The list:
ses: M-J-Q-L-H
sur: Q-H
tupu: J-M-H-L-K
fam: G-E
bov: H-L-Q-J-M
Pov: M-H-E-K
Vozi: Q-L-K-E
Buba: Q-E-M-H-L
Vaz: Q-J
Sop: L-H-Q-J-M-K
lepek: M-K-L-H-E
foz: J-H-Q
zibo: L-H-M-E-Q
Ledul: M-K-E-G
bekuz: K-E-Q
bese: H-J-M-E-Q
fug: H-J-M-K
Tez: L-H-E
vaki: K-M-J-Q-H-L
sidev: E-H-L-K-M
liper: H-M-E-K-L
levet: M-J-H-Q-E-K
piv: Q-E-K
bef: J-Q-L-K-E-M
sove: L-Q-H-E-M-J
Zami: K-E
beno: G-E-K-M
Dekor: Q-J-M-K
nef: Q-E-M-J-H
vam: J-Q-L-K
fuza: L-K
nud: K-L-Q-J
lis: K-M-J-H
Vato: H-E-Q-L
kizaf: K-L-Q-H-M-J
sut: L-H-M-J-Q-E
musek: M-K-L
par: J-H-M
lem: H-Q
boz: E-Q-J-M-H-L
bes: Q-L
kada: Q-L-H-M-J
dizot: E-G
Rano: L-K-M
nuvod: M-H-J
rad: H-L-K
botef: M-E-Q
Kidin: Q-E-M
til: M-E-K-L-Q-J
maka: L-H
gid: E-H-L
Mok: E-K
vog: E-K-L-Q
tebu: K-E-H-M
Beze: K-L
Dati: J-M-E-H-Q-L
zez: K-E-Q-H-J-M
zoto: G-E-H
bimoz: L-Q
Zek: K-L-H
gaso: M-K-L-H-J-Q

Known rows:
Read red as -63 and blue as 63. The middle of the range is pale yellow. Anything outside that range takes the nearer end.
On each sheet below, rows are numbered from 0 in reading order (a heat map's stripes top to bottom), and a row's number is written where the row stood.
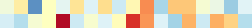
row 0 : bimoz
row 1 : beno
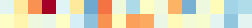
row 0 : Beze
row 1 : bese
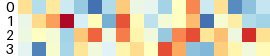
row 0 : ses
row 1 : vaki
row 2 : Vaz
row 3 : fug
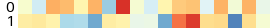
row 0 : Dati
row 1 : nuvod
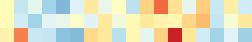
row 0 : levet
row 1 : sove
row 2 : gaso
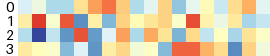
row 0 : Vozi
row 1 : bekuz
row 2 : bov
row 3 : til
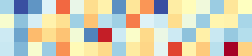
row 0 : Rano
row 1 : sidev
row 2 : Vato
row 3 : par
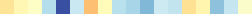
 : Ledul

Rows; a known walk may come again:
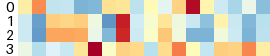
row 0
gaso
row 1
Vato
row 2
liper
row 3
Dekor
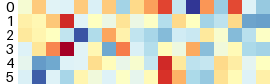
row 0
fam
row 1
gid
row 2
Ledul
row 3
Beze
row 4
Sop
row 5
rad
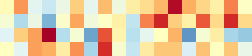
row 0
foz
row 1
vam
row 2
vaki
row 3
Dati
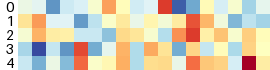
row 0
sut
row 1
botef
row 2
nud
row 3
bov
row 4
bef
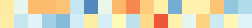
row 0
zoto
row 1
levet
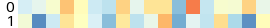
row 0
zez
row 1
maka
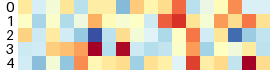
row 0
Mok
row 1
tupu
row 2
ses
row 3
bes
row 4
par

